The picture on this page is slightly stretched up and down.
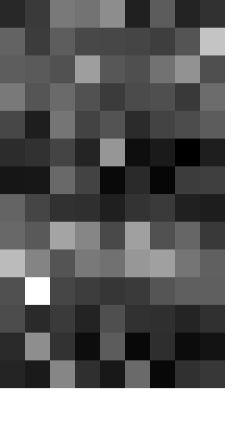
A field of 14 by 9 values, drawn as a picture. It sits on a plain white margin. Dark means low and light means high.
Average level on the scale: 30%. Ninth with the lowest average: middle right. Stripes: horizontal, repeating 2 times.
